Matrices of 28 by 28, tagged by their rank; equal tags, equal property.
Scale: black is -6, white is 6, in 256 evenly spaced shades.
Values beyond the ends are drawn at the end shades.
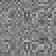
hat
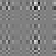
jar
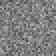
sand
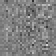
hat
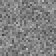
sand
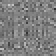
hat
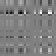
jar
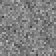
sand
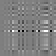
jar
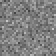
sand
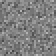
sand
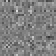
hat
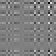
jar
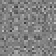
hat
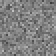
sand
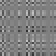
jar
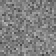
sand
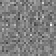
hat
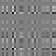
jar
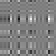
jar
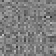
hat
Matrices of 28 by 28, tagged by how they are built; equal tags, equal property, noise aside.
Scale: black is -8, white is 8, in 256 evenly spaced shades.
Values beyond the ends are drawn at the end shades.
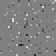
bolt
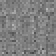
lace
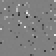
bolt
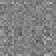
lace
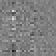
lace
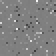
bolt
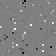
bolt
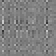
lace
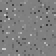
bolt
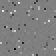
bolt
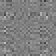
lace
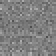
lace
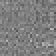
lace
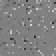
bolt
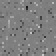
bolt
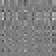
lace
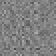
lace
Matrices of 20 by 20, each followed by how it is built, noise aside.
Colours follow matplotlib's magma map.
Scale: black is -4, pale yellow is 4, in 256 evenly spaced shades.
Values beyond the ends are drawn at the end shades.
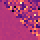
upper triangular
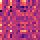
low rank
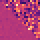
upper triangular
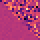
upper triangular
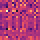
low rank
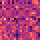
low rank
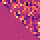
upper triangular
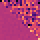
upper triangular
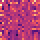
low rank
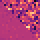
upper triangular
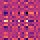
low rank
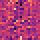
low rank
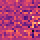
low rank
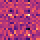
low rank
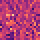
low rank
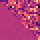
upper triangular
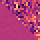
upper triangular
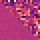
upper triangular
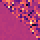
upper triangular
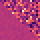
upper triangular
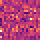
low rank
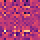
low rank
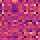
low rank
